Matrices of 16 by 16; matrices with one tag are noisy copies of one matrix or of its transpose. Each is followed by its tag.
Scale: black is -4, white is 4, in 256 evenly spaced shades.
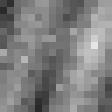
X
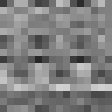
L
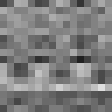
L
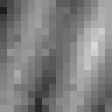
X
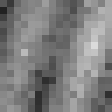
X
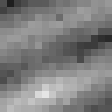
X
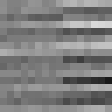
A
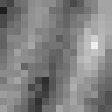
X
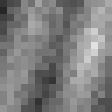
X
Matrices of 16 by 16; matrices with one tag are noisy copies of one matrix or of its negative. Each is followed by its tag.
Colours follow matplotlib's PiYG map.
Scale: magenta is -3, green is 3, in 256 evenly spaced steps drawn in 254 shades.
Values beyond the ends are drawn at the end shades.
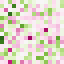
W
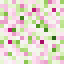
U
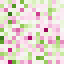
W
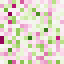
W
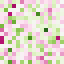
W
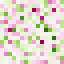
U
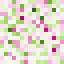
U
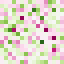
U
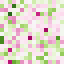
W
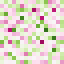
U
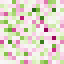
U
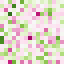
W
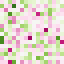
W
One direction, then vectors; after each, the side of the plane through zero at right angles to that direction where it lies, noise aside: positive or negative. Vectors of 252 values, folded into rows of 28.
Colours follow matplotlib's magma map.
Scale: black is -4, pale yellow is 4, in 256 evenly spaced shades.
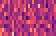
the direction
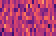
negative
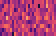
negative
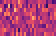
positive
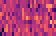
negative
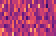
positive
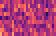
positive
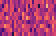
negative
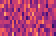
positive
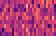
negative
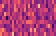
positive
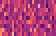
positive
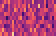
positive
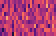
negative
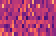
positive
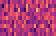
negative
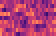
positive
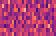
positive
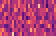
positive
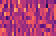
positive
